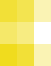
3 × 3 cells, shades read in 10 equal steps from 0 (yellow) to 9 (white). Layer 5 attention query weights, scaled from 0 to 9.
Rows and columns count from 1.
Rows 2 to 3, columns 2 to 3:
4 9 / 1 6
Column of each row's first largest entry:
3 3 3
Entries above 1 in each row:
2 3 1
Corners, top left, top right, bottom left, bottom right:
1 6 0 6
